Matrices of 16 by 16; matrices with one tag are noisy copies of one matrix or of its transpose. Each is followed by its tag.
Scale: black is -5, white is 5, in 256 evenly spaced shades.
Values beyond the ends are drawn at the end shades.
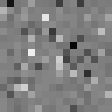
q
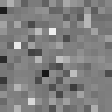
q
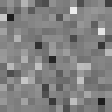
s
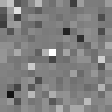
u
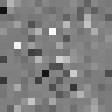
q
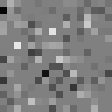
q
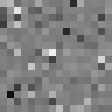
u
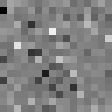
q
